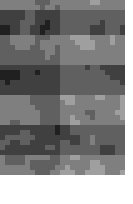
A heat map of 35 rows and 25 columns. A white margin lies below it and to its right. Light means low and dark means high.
Stripes: horizontal, repeating 3 times. Seam: vertical, 50% of the way across, the left part higher. Ninth with the highest average: middle left.
